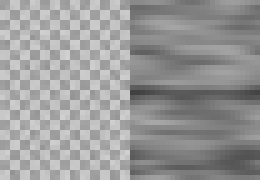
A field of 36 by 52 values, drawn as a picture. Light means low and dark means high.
It is made of 1 by 2 panels. Panel 1,1: low, checkered. Panel 1,2: middling, streaked across.
